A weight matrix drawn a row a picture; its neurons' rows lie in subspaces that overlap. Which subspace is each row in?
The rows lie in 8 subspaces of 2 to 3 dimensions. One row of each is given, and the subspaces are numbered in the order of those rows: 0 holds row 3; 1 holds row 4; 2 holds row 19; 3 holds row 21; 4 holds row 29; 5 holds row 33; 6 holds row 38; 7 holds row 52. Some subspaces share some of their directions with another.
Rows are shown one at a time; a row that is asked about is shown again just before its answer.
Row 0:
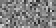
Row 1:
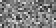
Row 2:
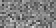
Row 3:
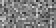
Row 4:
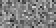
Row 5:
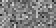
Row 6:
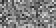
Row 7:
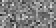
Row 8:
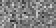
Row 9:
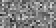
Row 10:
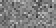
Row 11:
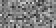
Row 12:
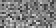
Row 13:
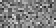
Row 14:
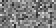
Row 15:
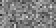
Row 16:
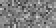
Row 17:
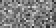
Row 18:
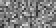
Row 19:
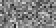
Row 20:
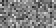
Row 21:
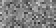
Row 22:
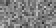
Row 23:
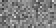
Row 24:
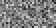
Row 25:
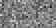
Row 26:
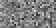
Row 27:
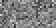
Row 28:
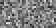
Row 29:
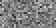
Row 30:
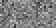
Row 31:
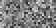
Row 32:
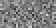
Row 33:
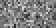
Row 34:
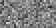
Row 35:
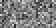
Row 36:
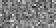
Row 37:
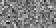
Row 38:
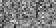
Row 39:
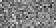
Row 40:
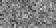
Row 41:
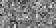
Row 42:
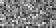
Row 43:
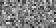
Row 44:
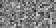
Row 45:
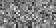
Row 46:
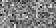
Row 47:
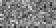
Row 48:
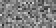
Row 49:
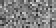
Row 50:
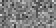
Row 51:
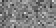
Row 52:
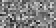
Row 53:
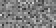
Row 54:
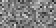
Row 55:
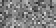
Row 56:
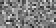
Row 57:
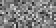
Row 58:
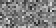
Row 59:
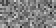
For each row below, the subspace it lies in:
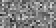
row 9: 7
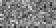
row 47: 0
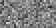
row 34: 1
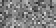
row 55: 3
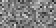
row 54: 0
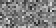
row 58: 0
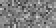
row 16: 5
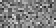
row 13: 4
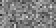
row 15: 2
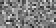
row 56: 1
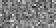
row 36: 1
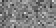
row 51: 3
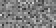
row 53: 4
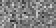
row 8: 6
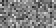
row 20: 6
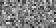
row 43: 1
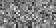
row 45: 2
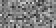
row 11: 4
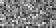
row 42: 0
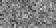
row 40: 0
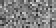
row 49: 0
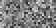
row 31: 3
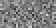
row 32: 2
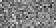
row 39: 4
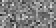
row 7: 7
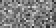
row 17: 5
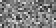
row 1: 4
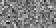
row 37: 1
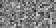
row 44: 3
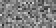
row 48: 4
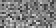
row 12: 7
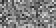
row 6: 0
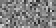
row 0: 0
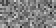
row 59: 6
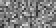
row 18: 6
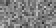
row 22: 6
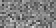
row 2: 7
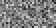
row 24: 4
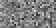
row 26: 3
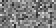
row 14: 3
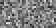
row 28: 1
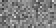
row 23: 2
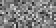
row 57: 2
